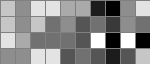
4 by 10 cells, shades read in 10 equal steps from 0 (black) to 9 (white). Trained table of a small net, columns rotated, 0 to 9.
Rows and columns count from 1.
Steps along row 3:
down down same same down up down up down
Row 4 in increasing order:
1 3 3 3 4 5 5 7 8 8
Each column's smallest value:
5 5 4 4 3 3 1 0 3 0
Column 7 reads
1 4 9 3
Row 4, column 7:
3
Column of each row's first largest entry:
3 1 7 3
